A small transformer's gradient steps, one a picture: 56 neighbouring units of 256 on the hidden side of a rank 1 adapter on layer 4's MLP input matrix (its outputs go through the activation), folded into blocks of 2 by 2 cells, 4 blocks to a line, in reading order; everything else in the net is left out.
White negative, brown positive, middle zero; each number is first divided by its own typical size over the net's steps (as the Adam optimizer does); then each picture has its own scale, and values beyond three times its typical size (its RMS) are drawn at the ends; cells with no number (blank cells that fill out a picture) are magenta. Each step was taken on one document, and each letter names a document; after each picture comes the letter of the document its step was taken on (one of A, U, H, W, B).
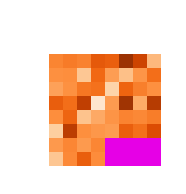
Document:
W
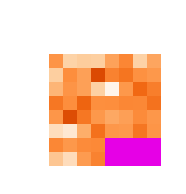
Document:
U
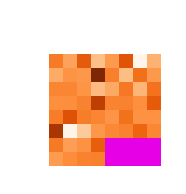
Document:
U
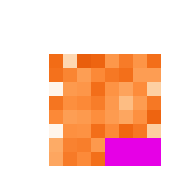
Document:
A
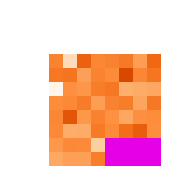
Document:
A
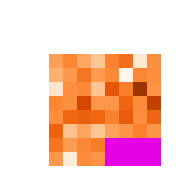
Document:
U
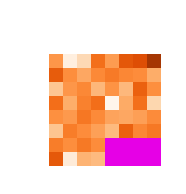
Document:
W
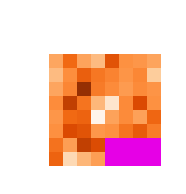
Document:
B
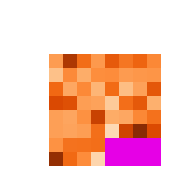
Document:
W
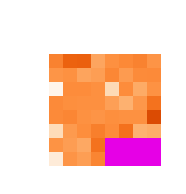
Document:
A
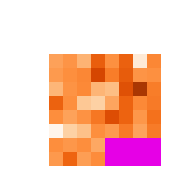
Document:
U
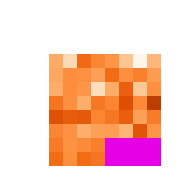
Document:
U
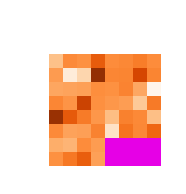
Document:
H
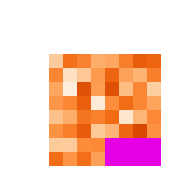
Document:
H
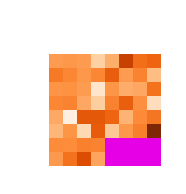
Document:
W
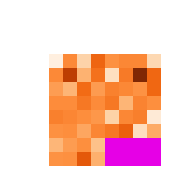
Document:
H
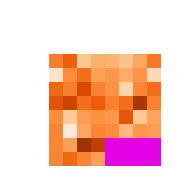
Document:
W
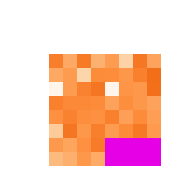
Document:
A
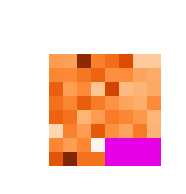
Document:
A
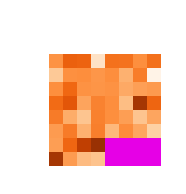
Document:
W
